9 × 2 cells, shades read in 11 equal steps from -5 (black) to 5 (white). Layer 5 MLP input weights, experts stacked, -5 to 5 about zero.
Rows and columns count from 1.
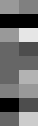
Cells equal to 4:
1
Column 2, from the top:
0 -5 4 -2 -1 2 1 -2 3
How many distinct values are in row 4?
2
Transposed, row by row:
1 -5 1 -1 -1 -1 0 -5 -1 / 0 -5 4 -2 -1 2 1 -2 3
